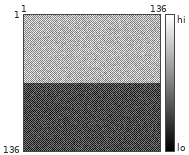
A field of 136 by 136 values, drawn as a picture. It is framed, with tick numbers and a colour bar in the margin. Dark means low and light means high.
Neither half mirrors the other. A checkerboard runs through the table. The top part is higher, up to a seam about 50% of the way down.
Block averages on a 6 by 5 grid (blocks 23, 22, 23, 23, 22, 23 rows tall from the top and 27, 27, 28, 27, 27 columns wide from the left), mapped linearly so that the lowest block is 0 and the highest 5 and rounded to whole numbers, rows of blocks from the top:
55555 / 55555 / 55555 / 00000 / 00000 / 00000
